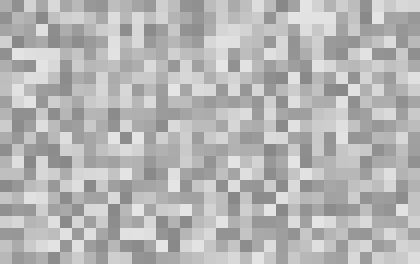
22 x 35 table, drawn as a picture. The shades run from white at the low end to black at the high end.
The halves do not mirror each other. The grain is fine, like static. On average the colour sits 30% of the way up the scale. The histogram is flat. No regular stripes run through it.
